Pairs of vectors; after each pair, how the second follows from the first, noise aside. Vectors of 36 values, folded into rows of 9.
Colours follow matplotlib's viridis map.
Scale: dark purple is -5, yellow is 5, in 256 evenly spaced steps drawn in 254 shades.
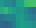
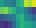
scaled up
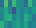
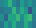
shuffled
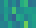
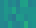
shrunk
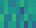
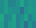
shrunk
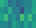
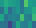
shuffled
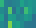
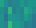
shrunk
